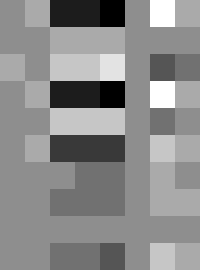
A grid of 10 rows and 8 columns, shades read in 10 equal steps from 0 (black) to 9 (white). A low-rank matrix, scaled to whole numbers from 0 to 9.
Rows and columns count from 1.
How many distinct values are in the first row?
5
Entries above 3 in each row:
5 8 7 5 8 5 8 8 8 7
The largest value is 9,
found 2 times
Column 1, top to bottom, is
5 5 6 5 5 5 5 5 5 5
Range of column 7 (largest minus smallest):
6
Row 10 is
5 5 4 4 3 5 7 6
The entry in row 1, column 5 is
0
